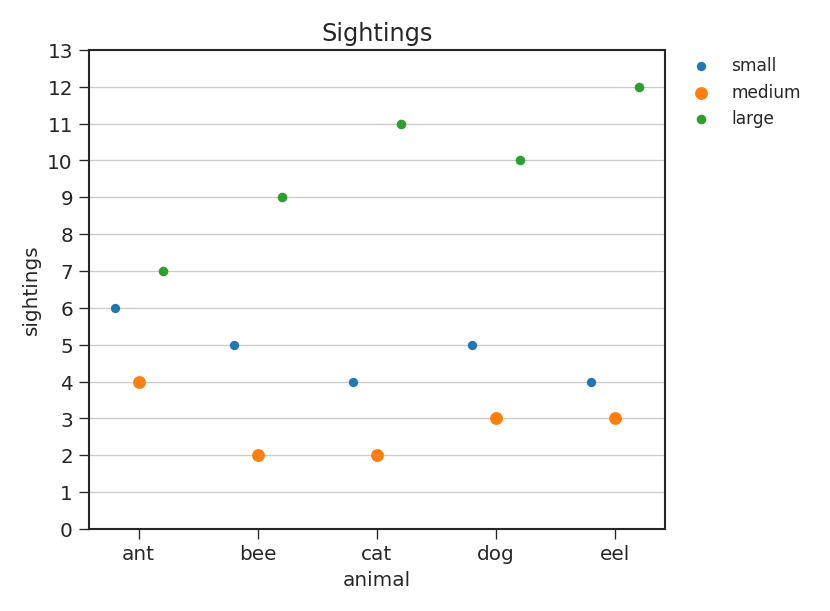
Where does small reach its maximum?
ant
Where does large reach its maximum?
eel
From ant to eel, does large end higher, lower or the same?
higher
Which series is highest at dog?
large
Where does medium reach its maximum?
ant
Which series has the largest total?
large
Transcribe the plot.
Title: Sightings
x-axis: animal, ticks ant bee cat dog eel
y-axis: sightings, ticks 0 1 2 3 4 5 6 7 8 9 10 11 12 13
Legend: small, medium, large
Values:
small: 6 5 4 5 4
medium: 4 2 2 3 3
large: 7 9 11 10 12
